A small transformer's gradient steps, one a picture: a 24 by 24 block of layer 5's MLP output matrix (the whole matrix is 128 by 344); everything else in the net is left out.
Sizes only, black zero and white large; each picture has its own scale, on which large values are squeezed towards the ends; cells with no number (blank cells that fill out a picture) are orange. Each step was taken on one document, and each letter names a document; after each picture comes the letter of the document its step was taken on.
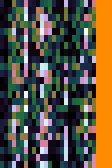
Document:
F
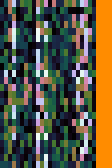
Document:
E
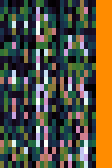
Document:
E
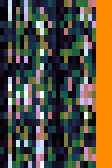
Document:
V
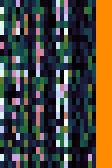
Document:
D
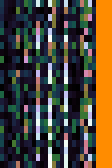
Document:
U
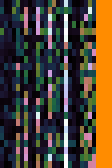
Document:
U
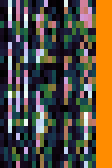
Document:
V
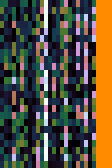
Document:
E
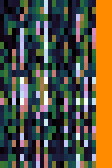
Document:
E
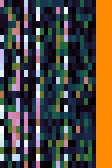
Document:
D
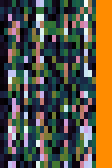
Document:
F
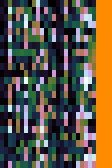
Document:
F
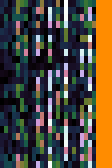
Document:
U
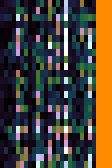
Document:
U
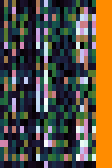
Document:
E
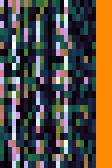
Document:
D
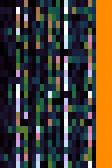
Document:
U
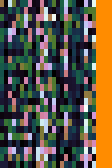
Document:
F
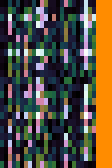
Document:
V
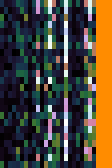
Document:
U
